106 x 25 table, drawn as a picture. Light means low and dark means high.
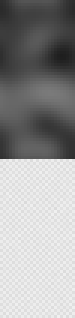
It is made of 2 by 1 panels. Panel 1,1: high, smooth. Panel 2,1: very low, checkered, faint in contrast.
